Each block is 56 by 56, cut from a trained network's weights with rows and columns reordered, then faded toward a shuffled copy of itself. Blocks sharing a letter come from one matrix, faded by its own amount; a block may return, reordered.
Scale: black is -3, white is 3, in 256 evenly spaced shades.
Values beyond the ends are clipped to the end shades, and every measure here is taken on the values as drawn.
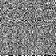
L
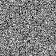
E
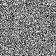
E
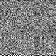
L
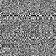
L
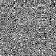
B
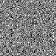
B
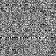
L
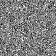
E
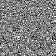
B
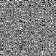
B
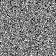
E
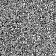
E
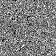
E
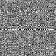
L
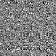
B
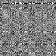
L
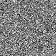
E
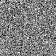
E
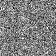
E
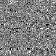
B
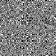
B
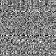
L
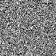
E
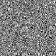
B
